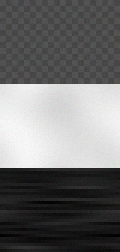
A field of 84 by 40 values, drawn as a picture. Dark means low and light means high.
The table splits into 3 rows of 1 panel. Panel 1,1: low, checkered, faint in contrast. Panel 2,1: very high, smooth, faint in contrast. Panel 3,1: very low, streaked across, faint in contrast.
